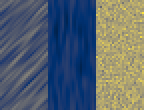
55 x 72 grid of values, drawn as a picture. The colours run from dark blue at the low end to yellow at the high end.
The table splits into one row of 3 panels. Panel 1,1: low, slanting up to the right. Panel 1,2: very low, streaked downward, faint in contrast. Panel 1,3: high, fine-grained.
